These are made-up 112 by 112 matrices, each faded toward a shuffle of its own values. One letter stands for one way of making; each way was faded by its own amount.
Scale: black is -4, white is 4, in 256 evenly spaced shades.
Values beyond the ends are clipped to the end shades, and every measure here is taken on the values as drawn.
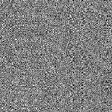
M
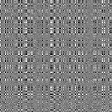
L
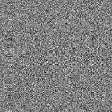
M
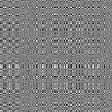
L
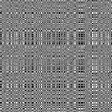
L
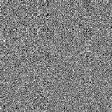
M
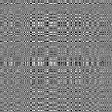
L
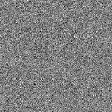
M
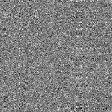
M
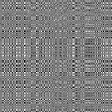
L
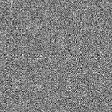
M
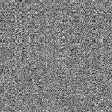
M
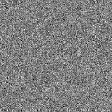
M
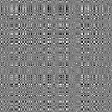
L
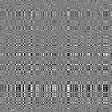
L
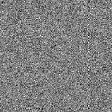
M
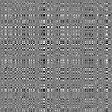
L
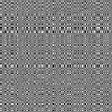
L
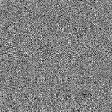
M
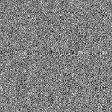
M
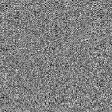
M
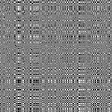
L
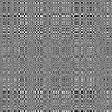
L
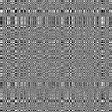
L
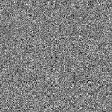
M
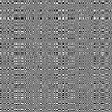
L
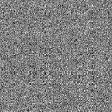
M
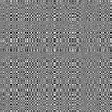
L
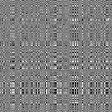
L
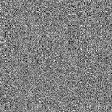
M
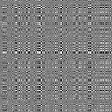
L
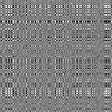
L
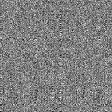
M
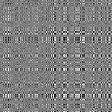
L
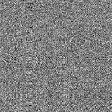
M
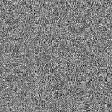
M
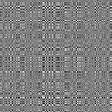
L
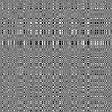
L
